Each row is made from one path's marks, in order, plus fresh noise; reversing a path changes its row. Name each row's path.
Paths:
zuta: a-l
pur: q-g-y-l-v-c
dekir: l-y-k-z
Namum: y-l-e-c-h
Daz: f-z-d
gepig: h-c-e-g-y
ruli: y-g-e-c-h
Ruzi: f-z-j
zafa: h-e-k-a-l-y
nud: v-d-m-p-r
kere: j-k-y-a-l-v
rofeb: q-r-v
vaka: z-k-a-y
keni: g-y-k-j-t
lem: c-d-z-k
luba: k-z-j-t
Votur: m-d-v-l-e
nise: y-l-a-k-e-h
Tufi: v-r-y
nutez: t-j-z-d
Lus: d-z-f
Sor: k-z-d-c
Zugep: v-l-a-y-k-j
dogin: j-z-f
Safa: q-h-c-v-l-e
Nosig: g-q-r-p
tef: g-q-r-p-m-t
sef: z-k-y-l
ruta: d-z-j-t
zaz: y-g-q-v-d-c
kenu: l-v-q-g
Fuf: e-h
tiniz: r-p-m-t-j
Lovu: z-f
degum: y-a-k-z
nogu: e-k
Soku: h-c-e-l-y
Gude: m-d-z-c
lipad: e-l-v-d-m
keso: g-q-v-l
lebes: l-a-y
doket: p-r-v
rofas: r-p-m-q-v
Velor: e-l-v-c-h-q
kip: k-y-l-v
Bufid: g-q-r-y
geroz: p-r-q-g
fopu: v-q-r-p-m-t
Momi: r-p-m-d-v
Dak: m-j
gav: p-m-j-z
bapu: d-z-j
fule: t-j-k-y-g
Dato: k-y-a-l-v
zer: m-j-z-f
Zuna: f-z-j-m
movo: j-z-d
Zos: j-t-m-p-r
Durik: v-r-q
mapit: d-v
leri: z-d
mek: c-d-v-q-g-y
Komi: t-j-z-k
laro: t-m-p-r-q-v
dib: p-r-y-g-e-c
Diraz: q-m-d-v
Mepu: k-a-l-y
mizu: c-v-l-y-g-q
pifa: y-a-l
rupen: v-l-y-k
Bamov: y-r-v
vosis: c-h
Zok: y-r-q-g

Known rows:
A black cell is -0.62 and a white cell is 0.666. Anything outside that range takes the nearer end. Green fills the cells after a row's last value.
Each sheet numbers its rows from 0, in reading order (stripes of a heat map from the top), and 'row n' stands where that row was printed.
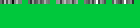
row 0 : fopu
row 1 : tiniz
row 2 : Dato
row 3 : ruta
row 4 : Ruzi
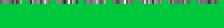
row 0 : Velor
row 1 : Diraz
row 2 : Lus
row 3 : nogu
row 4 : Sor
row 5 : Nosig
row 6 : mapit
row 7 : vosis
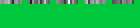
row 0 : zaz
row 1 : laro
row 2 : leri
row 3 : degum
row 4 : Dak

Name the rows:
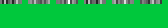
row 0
Momi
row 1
Namum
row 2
bapu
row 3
nud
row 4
sef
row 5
zer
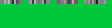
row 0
keso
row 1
lebes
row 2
mek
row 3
Bamov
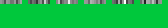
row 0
kip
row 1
Gude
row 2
vaka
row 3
keni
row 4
nutez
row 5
kere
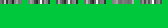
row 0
doket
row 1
Daz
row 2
Zuna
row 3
Lovu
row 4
Fuf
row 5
movo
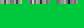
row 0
nise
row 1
tef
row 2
Safa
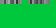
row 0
Zugep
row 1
Votur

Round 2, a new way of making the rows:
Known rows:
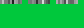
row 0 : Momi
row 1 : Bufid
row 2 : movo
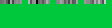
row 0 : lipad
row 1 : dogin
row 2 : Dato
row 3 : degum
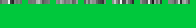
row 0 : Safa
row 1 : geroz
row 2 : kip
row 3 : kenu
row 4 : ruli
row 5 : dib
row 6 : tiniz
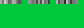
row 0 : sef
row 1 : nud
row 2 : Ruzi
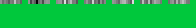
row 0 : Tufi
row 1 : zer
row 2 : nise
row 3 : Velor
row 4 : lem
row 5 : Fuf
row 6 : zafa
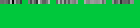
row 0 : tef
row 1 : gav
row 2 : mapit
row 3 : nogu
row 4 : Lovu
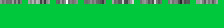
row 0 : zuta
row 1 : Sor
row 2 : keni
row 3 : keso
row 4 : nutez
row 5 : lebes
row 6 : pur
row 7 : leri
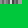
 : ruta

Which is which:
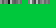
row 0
Zuna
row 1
vosis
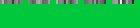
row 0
rofas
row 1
Durik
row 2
Daz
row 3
Nosig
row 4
Namum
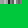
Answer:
vaka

